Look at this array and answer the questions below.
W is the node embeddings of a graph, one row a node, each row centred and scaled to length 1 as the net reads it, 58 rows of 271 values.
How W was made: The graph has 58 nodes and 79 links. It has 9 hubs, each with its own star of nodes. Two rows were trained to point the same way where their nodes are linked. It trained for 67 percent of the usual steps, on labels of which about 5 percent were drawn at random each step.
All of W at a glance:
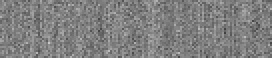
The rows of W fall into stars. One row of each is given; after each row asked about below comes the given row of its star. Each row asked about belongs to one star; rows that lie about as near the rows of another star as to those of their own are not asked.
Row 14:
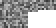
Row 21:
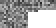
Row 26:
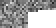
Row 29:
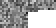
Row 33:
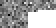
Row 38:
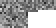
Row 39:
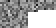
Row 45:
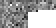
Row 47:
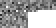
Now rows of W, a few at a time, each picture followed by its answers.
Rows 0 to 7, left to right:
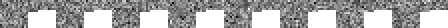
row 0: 29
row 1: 26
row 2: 39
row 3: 39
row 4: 21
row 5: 14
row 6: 21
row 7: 33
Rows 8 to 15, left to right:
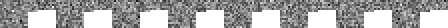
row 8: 14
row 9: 33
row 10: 45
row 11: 26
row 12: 26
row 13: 14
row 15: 21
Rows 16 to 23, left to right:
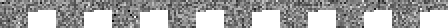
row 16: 39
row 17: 47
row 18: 26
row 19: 14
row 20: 47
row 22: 33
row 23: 39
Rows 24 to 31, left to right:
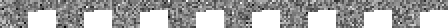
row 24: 47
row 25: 26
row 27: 14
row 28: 33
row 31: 33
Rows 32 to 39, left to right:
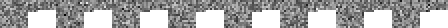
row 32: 47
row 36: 45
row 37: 21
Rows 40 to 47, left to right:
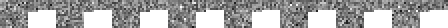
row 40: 45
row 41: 33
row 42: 39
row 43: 45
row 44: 38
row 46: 39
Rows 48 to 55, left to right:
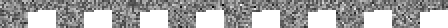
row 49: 38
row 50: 21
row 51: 14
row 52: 33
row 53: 45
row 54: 14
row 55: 45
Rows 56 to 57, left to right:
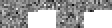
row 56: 38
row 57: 38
